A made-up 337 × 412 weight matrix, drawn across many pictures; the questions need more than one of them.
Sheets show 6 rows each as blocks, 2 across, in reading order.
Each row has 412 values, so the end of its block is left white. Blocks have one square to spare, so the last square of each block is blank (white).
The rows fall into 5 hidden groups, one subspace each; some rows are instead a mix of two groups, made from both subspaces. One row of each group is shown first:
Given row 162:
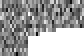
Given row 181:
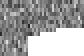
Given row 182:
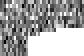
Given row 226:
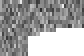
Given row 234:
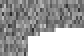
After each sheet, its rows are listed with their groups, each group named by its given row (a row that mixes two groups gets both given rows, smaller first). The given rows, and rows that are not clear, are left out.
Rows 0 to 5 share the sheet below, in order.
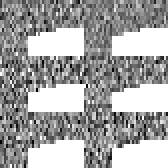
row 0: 162
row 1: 162 and 181
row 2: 162
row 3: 162
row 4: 234
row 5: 181 and 182
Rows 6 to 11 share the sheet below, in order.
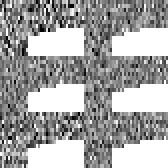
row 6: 181 and 182
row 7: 182
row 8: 182
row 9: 226 and 234
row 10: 162 and 234
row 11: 162 and 234
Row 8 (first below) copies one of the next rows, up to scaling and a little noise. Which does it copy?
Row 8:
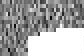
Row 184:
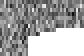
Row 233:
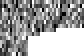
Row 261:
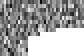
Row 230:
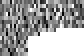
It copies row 230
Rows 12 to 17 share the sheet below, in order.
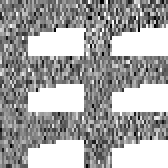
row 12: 234
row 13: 162
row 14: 162
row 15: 182
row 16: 226
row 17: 162 and 181
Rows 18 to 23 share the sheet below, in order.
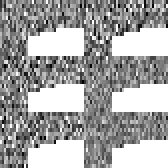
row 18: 182
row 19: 182
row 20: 162
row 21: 162
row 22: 234
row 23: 226
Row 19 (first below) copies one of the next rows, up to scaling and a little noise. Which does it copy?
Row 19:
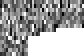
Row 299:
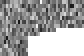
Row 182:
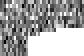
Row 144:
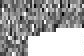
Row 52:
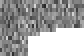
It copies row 144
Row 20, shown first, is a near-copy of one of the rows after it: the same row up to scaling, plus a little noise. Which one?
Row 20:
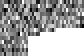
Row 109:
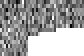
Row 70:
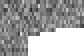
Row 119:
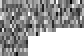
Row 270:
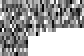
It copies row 70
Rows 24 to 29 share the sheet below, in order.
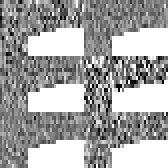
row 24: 226
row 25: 182
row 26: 182
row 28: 182
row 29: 234
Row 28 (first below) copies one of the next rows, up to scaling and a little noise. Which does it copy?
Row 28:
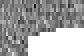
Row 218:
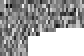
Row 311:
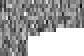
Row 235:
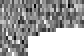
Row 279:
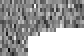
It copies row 235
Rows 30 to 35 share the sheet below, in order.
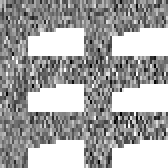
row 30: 182
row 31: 181
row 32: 182
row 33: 162
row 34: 181
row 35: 181
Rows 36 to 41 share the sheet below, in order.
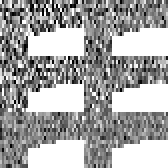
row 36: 181
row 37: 162 and 181
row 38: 226
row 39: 182
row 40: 226
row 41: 234
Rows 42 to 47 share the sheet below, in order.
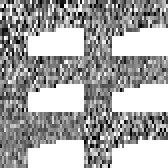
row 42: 234
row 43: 182
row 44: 234
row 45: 234
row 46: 181
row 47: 234
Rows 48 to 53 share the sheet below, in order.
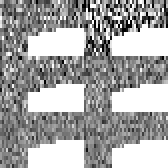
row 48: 226
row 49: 182
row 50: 181 and 226
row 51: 162
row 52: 182
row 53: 226
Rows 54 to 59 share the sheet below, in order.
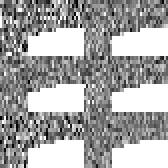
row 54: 226
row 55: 162
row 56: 181
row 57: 162
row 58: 234
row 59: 182
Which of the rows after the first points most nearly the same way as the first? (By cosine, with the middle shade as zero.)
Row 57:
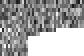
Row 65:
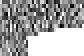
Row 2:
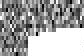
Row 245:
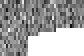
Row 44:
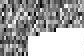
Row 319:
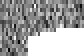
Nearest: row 245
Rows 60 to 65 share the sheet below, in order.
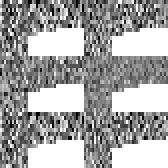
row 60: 226
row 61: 181 and 182
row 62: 234
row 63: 234
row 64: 226
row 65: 182
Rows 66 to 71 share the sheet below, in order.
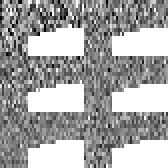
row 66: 226
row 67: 162
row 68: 162 and 226
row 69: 182
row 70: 162
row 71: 182 and 234
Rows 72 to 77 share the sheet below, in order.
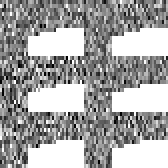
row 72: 234
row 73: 181 and 226
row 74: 226
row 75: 234
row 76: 226
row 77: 181
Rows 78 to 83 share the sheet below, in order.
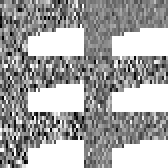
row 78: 226
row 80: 162
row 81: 181
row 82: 182 and 226
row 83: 162 and 182
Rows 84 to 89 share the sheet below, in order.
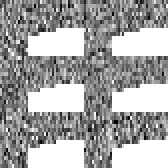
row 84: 182
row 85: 162 and 226
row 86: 162 and 226
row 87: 181
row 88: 182
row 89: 181 and 182
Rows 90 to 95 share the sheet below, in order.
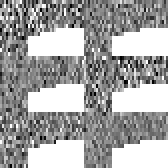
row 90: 182 and 234
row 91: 181 and 182
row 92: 226
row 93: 181 and 226
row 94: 234
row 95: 226 and 234
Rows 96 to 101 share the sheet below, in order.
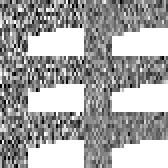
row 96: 226
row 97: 181 and 226
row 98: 162 and 226
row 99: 162
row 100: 162
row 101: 162 and 182
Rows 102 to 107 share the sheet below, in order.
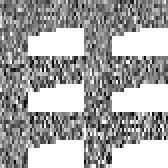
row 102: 226
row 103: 181
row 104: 181
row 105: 182
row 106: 181
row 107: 226
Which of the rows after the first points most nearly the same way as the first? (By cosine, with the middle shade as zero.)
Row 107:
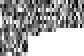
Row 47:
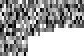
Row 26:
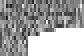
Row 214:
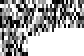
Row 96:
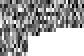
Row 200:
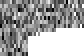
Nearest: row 96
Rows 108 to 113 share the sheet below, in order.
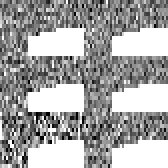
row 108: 226
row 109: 162
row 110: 181
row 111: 234
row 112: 181 and 226
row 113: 234
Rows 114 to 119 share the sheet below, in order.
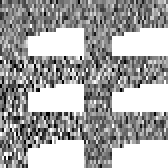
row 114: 162 and 181
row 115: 181 and 226
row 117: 234
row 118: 181
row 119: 162
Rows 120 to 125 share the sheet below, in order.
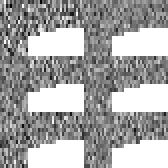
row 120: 182
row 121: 234
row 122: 181
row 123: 181
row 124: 181 and 234
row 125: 181
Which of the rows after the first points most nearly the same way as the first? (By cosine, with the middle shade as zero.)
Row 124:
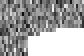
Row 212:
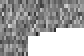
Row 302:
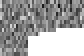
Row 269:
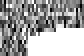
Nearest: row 212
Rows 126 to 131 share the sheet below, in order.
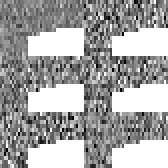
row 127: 162
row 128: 162
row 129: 234
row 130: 182
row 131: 226
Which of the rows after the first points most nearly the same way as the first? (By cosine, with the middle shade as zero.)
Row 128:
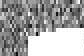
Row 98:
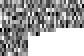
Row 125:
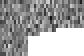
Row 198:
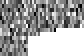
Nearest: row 98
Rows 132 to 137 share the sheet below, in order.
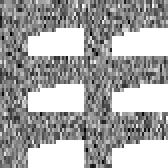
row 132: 226
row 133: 182
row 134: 182 and 226
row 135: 182
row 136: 181 and 182
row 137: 226
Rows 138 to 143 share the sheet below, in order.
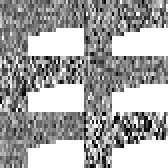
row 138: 226
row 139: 226 and 234
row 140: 182
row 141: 181 and 182
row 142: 234
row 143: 226
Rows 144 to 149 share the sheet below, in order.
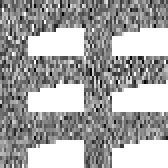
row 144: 182
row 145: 162 and 226
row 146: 182 and 234
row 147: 182
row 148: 234
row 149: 162
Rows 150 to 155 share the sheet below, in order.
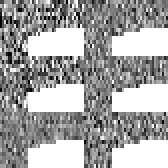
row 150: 226
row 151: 162 and 181
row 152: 181
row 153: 181 and 182
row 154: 182
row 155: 234
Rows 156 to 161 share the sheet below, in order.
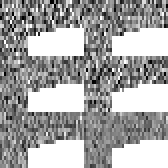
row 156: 162
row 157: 162 and 226
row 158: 181
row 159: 234
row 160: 182
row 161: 226
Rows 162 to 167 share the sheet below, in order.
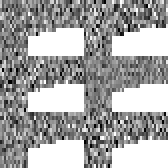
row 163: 226
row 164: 234
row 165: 226
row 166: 181 and 234
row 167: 234
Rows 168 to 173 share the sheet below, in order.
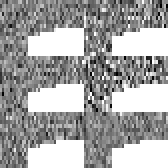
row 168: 234
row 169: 226
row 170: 226
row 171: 182
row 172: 182
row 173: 181 and 226
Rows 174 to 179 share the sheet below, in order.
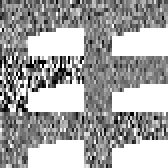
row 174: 162
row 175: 181
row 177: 162 and 181
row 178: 226
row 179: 181
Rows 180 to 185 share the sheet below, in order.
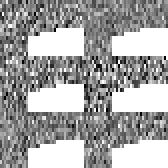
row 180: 234
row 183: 234
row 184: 182
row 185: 162 and 234
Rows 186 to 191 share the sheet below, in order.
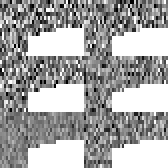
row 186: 226
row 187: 181
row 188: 234
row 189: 226
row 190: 162 and 182
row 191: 162
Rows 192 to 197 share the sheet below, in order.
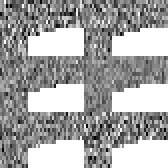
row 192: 182
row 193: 226 and 234
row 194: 234
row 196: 226
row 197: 234
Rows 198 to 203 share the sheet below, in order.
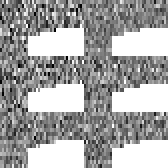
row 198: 182 and 234
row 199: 162 and 181
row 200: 226
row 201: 234
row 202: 234
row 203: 162
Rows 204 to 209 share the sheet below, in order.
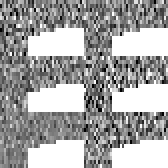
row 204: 234
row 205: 162
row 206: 181
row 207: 162 and 181
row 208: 234
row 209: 162
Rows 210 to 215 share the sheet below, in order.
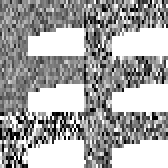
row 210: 226
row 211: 226
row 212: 234
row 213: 226
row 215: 182
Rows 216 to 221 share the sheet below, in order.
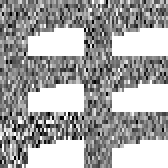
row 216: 234
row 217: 162
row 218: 182
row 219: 234
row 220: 226
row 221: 181 and 226
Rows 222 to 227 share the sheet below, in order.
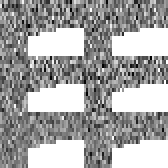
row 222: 162 and 181
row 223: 162
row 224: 181
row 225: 226
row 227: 181
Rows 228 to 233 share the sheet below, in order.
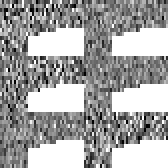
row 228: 162 and 181
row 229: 181
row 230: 182
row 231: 162 and 234
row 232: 234
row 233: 182
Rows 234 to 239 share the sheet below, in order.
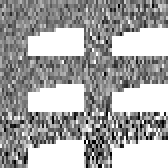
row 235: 182
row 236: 226
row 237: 181 and 182
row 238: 181
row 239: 162
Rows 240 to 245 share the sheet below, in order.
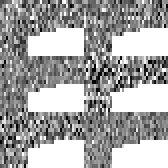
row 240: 182
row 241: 226
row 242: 234
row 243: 234
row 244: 234
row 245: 162
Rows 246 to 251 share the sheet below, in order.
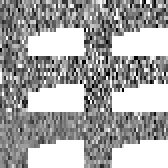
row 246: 182
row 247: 162 and 182
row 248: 226
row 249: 162
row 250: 181 and 182
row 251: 162
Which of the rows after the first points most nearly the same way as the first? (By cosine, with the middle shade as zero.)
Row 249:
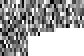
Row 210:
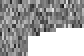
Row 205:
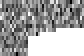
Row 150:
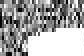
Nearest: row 210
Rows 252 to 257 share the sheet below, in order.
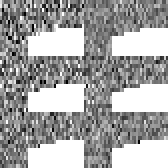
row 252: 182
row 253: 181
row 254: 234
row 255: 162
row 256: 162
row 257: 162 and 234
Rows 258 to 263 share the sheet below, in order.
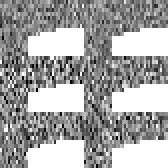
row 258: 226
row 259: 182
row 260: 162
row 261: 182
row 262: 181 and 182
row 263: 182
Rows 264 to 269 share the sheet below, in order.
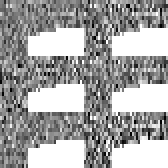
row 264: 182
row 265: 182
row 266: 226
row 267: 182
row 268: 234
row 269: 182
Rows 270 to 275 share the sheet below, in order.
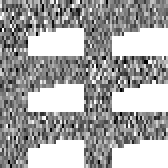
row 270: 162
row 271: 162
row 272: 234
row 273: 226 and 234
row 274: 182
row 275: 181
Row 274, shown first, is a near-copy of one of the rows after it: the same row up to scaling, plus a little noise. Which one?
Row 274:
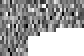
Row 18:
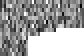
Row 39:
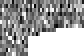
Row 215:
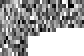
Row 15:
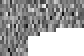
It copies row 15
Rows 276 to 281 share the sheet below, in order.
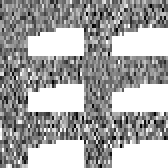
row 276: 162
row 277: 234
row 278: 162 and 181
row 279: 182
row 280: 226
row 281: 162
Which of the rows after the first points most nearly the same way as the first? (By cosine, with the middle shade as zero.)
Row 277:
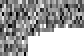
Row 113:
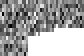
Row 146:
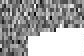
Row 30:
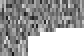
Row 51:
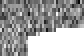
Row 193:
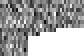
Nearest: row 113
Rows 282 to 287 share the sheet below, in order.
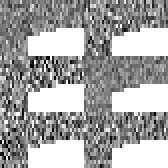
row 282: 181 and 226
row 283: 182
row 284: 181
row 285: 162
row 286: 162
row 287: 162
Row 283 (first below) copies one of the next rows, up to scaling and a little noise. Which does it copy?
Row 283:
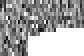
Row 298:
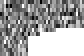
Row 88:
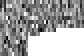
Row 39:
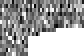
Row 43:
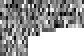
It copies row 88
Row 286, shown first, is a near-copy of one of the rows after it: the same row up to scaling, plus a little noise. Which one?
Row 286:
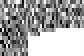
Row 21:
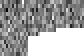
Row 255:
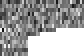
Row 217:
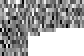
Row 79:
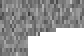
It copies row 217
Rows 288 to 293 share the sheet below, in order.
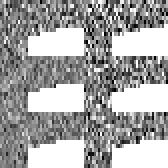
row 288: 182
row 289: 162
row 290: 162 and 234
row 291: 181
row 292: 162 and 181
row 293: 181 and 182
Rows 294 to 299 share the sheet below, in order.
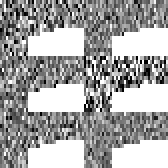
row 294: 182 and 234
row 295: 162
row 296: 234
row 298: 182
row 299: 182
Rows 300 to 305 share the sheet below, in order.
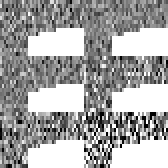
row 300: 162
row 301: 181
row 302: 162 and 182
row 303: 226
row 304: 226
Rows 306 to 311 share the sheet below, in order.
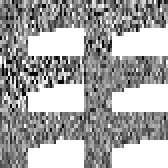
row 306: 182
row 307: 181
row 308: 182
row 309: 226
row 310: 182
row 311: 182
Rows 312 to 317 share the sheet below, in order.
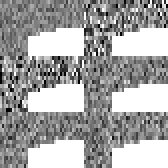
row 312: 226
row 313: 226 and 234
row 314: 226
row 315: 234
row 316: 234
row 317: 162 and 182
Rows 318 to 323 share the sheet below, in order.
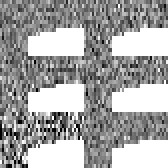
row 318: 226
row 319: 182
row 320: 182
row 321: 226
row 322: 226
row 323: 234
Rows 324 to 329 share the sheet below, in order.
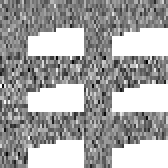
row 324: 162
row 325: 162
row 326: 162
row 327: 226
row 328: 181
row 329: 226
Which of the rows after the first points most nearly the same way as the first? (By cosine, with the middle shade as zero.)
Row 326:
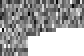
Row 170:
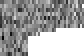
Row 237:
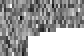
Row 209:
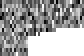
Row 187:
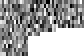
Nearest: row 209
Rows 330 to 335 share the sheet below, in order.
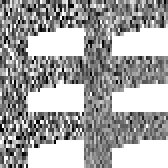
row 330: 182
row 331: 181 and 182
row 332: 182
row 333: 182
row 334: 234
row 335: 182
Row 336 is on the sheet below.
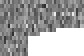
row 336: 182 and 234
